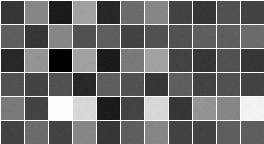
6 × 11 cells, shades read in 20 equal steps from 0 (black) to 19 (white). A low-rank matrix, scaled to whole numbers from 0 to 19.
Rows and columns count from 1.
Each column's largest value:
9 11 19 16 7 9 16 7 11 10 18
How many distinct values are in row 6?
5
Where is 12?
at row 1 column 4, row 3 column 4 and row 3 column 7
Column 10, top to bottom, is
6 7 6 6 10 7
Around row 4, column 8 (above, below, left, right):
5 4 4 5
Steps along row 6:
up down up down up up down same up same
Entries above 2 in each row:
10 11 9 11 10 11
